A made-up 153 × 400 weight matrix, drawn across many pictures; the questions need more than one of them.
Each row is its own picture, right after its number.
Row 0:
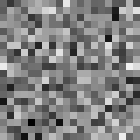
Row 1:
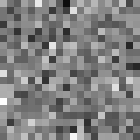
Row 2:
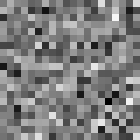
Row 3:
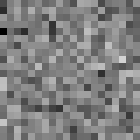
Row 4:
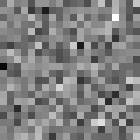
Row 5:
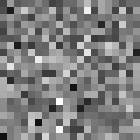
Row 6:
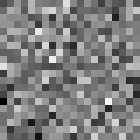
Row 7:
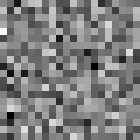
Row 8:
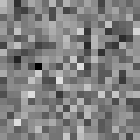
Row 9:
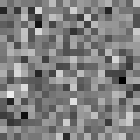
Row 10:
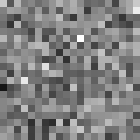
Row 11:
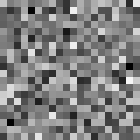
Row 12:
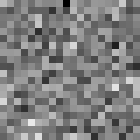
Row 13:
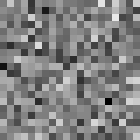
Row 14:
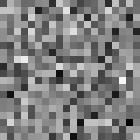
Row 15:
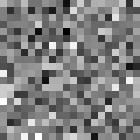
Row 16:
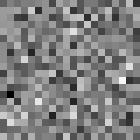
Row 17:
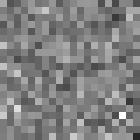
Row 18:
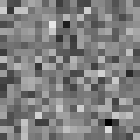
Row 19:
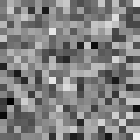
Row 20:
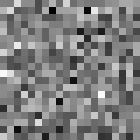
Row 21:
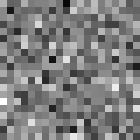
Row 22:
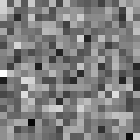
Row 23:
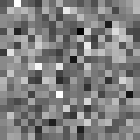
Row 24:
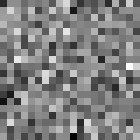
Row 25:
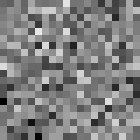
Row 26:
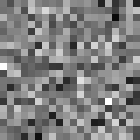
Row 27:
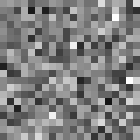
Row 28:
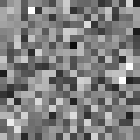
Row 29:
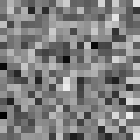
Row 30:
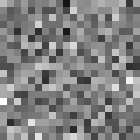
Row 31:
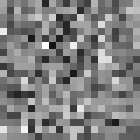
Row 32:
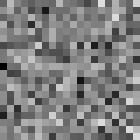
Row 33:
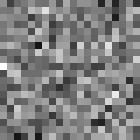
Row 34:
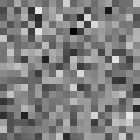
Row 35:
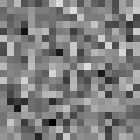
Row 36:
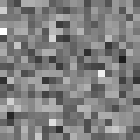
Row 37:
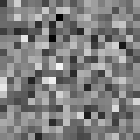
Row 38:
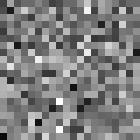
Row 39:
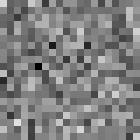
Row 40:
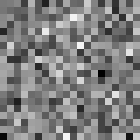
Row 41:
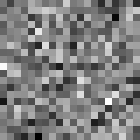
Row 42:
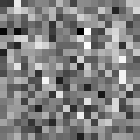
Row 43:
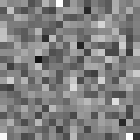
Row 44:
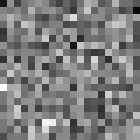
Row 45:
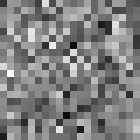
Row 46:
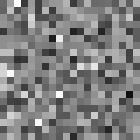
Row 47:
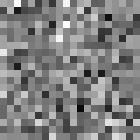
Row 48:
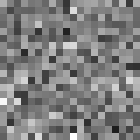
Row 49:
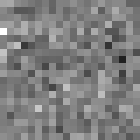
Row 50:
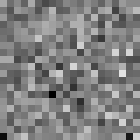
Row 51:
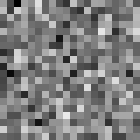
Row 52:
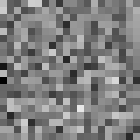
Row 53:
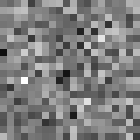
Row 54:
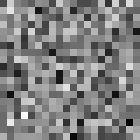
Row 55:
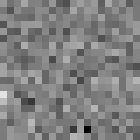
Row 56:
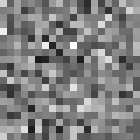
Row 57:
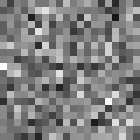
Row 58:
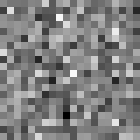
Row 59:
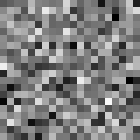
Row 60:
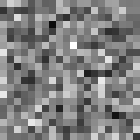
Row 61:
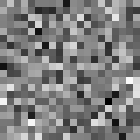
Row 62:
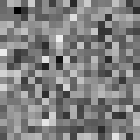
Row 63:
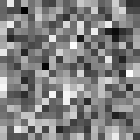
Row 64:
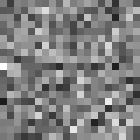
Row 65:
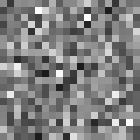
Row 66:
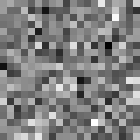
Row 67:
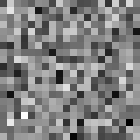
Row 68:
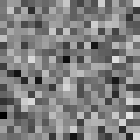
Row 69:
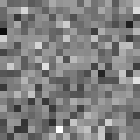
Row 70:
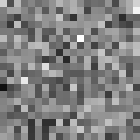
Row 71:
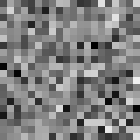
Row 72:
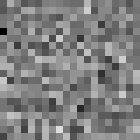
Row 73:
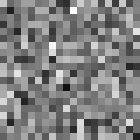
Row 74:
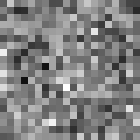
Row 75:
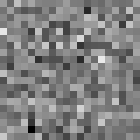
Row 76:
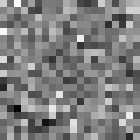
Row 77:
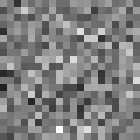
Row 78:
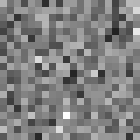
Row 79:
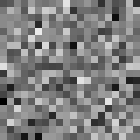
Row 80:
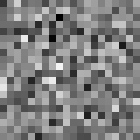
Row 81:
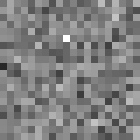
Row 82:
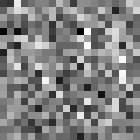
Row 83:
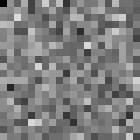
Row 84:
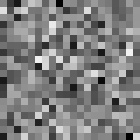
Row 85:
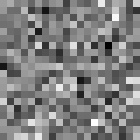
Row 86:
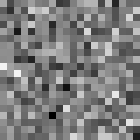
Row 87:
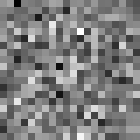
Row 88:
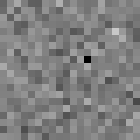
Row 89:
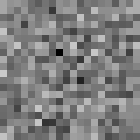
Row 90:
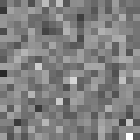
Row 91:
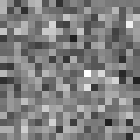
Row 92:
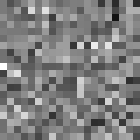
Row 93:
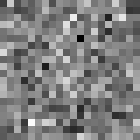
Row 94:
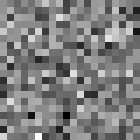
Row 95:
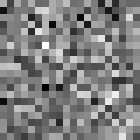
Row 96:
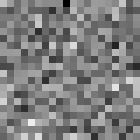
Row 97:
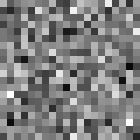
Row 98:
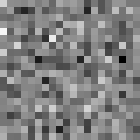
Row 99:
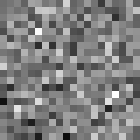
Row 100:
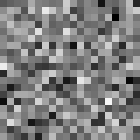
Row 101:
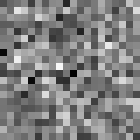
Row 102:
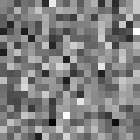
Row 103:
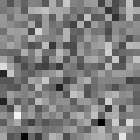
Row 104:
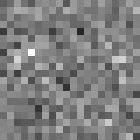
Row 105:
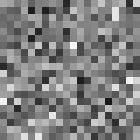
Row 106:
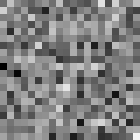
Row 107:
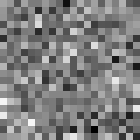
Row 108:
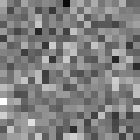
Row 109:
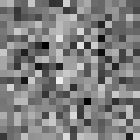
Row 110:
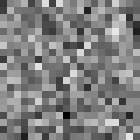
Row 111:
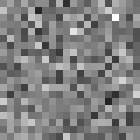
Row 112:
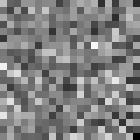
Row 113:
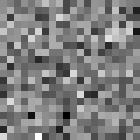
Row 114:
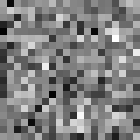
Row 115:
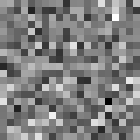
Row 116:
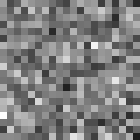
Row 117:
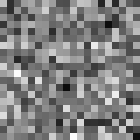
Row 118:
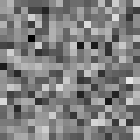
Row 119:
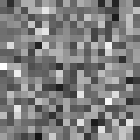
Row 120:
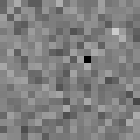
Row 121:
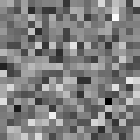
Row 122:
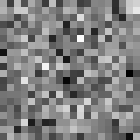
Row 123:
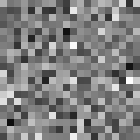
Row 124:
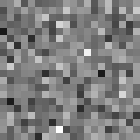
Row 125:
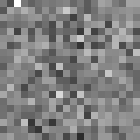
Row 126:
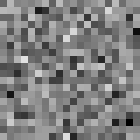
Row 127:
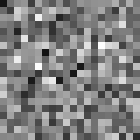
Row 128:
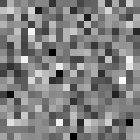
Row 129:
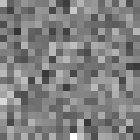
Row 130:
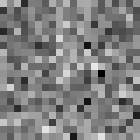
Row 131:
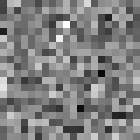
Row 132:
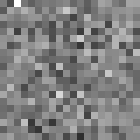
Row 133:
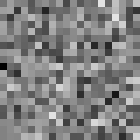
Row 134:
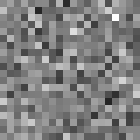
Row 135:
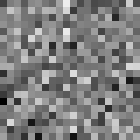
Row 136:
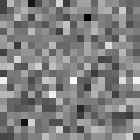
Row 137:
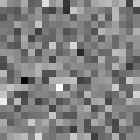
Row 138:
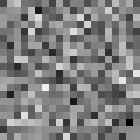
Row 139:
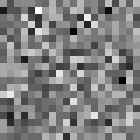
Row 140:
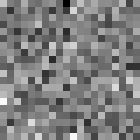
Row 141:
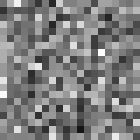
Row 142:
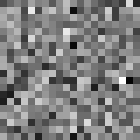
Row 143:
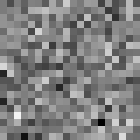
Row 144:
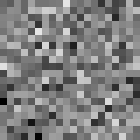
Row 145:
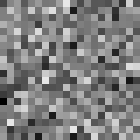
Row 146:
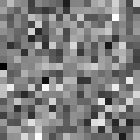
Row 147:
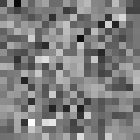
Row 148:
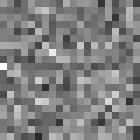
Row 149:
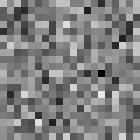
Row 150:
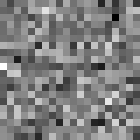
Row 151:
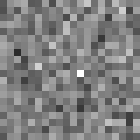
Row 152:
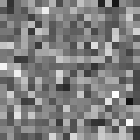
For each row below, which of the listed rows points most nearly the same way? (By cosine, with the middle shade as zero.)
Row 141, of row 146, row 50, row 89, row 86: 89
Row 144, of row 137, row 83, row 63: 63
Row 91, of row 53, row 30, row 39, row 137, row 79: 39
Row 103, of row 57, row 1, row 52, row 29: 57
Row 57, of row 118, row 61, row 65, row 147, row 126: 65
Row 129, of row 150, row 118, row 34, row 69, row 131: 150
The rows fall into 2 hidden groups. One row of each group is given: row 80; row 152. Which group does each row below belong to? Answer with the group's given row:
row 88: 80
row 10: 80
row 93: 80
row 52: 80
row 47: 80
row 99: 152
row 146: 152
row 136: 80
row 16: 152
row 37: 80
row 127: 80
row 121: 152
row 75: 80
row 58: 80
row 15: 152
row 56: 80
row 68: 152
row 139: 152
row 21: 152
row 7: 80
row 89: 80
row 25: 152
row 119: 152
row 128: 152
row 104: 80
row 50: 80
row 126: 152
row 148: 152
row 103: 152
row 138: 152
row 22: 80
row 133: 152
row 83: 80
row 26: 152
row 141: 80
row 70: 80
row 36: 80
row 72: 80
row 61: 152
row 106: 152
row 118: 152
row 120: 80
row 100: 152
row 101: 80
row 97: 152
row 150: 152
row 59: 152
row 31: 80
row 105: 152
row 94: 80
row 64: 152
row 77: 80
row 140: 152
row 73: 152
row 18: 80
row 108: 152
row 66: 152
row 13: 152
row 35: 80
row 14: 152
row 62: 80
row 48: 152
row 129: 152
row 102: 80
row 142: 152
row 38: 80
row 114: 80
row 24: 152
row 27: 152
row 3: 80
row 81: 152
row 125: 80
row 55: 152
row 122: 80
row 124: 80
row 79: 152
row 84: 80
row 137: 152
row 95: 152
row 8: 80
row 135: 152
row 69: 80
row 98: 80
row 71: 152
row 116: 152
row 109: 80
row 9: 152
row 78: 80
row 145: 152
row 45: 80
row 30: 152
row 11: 152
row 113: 80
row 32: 152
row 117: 152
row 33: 152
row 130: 80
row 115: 152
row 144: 152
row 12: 152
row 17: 152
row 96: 152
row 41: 152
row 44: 80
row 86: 152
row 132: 80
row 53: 80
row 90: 80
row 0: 152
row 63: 80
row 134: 152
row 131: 80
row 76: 80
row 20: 80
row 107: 152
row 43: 80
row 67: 152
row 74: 80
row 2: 152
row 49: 80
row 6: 152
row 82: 80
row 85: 152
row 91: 80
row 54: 152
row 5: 80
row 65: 152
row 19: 152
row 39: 80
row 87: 80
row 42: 80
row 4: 152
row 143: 152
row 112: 152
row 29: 152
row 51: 80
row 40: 80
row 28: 152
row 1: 152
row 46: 80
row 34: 152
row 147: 80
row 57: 152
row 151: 80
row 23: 80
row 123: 152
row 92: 152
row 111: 152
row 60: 80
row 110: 80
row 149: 80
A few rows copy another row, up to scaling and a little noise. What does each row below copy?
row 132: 125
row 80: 37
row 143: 103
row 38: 5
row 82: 42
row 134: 111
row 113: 94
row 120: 88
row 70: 10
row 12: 96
